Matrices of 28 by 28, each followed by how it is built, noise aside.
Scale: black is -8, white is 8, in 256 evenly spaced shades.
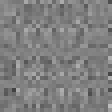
low rank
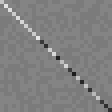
diagonal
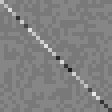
diagonal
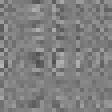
low rank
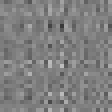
low rank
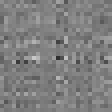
low rank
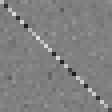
diagonal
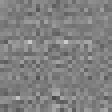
low rank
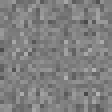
low rank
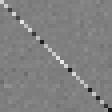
diagonal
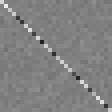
diagonal
